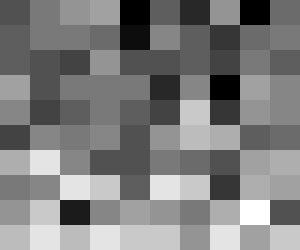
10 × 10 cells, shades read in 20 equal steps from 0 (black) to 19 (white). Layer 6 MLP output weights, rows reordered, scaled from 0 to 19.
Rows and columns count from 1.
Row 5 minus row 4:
-2 -1 -2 0 -2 2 5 4 -1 0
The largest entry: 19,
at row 9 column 9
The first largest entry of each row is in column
4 6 4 1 7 7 2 3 9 2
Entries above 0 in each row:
8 10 10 9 10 10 10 10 10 10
